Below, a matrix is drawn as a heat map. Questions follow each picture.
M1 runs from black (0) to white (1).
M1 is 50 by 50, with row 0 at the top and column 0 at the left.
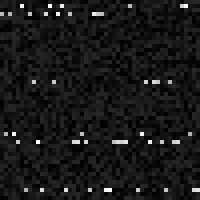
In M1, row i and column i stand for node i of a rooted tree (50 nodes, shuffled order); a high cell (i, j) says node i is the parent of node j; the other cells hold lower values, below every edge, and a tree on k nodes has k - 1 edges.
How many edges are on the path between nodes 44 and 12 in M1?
4
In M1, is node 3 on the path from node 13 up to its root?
no
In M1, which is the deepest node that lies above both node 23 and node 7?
3
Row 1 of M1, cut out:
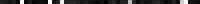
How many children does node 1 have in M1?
6
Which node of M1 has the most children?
35
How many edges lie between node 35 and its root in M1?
1
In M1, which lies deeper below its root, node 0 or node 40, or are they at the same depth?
the same depth
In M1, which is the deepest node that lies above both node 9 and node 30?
35
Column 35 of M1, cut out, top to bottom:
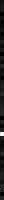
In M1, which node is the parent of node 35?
33
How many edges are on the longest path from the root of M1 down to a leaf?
2
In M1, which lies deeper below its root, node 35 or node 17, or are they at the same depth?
node 17
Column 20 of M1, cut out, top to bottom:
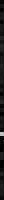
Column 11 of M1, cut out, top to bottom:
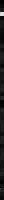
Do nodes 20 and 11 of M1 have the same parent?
no
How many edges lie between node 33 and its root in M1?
0
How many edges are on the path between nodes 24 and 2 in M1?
2
